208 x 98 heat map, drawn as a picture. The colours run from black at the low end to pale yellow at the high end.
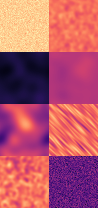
The table splits into 4 rows of 2 panels. Panel 1,1: very high, fine-grained, faint in contrast. Panel 1,2: high, blotchy, faint in contrast. Panel 2,1: very low, smooth, faint in contrast. Panel 2,2: middling, smooth, faint in contrast. Panel 3,1: middling, smooth, strong in contrast. Panel 3,2: high, slanting down to the right. Panel 4,1: high, blotchy. Panel 4,2: low, fine-grained.
